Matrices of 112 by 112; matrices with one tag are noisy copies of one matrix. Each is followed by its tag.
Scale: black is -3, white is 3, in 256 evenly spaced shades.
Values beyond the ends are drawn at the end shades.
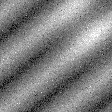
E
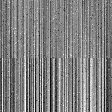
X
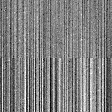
X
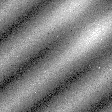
E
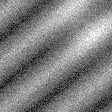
E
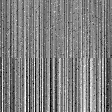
X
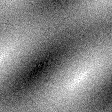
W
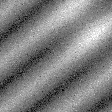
E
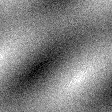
W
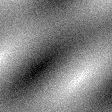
W
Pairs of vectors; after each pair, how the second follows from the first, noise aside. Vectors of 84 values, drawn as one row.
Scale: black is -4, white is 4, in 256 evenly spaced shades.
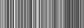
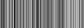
negated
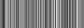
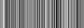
negated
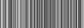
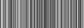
copied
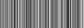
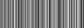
negated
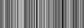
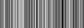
copied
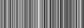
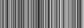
negated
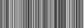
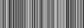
negated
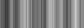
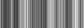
copied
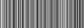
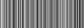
copied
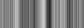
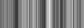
negated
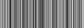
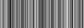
sign-scrambled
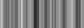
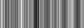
copied
